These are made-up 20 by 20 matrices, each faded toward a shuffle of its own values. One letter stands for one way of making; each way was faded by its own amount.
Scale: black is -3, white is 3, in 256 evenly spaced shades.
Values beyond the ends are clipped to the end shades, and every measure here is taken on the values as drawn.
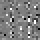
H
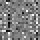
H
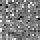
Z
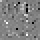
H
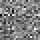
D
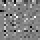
H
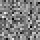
D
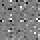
H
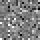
Z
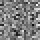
D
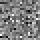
D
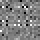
H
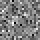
Z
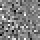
Z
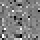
H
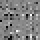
H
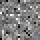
Z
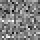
D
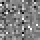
Z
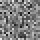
D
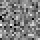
D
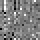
H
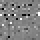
H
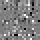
H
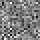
D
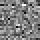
D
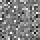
Z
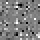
H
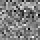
D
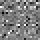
H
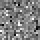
Z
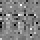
H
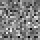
D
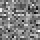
D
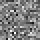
D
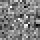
D
